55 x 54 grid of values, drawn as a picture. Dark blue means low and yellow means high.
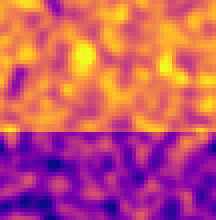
The field is mottled with small blotches. The top part is higher, up to a seam about 60% of the way down. The bottom left is the ninth with the lowest average. There are no regular stripes. Overall the values sit about 50% of the way up the scale.
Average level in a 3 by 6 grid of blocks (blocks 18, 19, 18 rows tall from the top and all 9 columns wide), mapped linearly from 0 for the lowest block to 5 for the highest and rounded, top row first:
545454
344444
001111
